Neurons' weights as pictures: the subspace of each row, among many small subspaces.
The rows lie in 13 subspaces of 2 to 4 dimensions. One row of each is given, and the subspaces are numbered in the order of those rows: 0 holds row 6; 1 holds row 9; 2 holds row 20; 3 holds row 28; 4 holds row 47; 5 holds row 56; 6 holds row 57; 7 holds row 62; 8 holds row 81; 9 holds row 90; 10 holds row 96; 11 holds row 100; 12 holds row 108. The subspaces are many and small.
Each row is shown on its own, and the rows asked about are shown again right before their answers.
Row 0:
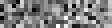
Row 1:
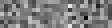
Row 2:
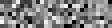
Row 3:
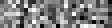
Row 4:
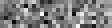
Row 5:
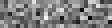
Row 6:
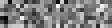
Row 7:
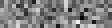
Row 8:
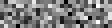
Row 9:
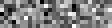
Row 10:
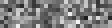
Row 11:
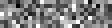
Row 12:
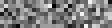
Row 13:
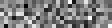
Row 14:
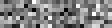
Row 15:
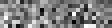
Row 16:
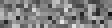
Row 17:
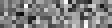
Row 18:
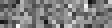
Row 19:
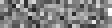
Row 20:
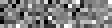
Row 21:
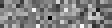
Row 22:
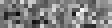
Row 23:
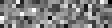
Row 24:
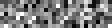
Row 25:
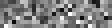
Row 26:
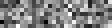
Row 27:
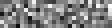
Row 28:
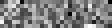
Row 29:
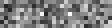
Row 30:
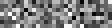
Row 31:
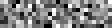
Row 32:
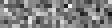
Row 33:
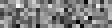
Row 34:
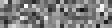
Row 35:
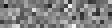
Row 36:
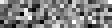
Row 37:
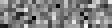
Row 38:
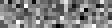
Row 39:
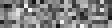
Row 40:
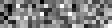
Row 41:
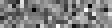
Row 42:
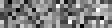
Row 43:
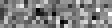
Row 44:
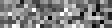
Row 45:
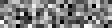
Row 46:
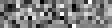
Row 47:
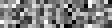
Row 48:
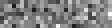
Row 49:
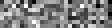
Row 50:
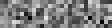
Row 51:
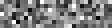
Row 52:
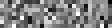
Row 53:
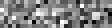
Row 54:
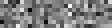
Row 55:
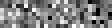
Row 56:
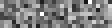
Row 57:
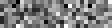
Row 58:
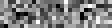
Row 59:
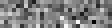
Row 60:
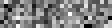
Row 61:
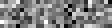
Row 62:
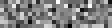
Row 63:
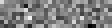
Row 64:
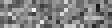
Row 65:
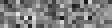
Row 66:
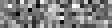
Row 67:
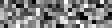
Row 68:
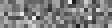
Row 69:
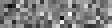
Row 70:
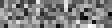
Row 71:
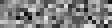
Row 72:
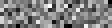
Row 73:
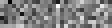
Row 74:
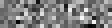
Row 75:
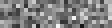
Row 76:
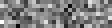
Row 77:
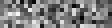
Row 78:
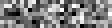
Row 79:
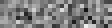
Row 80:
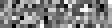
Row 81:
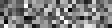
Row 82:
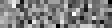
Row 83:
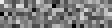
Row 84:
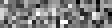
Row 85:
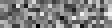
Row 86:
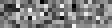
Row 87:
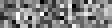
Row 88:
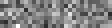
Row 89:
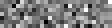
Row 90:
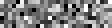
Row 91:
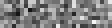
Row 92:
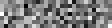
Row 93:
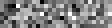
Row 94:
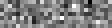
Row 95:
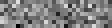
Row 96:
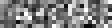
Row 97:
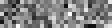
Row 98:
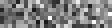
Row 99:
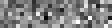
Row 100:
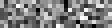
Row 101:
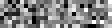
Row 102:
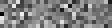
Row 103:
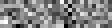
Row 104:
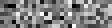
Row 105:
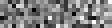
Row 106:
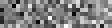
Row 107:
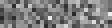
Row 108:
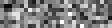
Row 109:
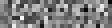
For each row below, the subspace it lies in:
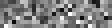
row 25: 8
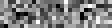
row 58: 8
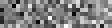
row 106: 2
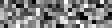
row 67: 11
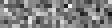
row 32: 7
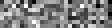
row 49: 3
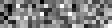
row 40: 1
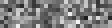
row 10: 1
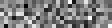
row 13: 8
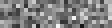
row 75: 12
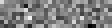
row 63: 8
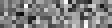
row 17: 8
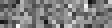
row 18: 4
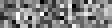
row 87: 5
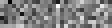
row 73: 0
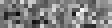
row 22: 5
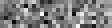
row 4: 5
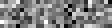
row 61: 4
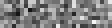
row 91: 12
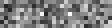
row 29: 1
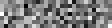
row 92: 8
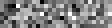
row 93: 12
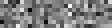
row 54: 4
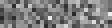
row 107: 2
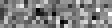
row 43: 7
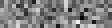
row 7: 11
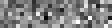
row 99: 10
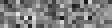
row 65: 5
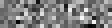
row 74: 11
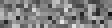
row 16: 2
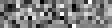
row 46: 12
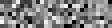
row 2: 9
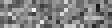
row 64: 9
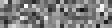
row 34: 0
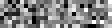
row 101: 3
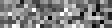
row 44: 9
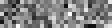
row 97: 3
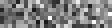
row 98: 2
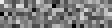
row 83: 7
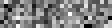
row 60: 1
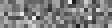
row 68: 8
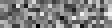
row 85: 12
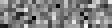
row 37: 8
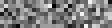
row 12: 7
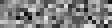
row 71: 10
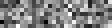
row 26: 4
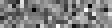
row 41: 6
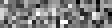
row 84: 7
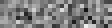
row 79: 10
